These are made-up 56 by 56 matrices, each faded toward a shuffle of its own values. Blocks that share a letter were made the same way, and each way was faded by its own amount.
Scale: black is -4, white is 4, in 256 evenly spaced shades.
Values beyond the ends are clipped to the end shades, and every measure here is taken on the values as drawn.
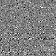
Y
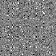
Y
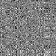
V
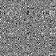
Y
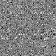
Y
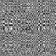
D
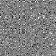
Y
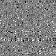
Y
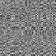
D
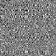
V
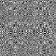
D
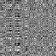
D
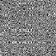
V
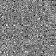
Y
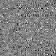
Y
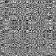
D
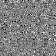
Y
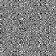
Y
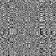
D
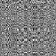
D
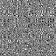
V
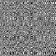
D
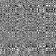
D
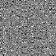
Y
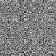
V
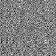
V
